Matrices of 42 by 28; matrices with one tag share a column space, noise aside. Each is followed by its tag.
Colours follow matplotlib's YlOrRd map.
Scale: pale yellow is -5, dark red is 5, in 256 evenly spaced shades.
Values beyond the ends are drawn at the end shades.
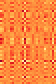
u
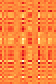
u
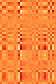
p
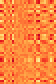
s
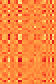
s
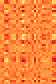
s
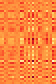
u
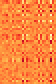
s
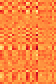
p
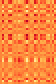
s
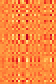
s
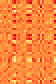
s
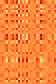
s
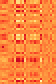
s
